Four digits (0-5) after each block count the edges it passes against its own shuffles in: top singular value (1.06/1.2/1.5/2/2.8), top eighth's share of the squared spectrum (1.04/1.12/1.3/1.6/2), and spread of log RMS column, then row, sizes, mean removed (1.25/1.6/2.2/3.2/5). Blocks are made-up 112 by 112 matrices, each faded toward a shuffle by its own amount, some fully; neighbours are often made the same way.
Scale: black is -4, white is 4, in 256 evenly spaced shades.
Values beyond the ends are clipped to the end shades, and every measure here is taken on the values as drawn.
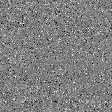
3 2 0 1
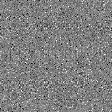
4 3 1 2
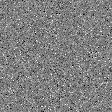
1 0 0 0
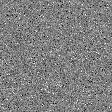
0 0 0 0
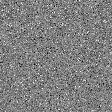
0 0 0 0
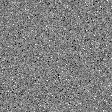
0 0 0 0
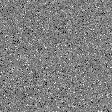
2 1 0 0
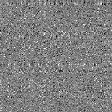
4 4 2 2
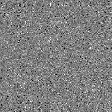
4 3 2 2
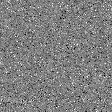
2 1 0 0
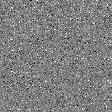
3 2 1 0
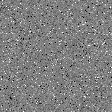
2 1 0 0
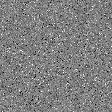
2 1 0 0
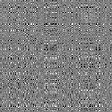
5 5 4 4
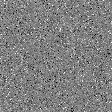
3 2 0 0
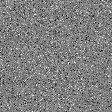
1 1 0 0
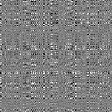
5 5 4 4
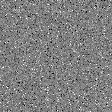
2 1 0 0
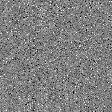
3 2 1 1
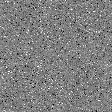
2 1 0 0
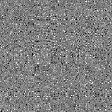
4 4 2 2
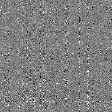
2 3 3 3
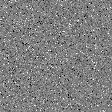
0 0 0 0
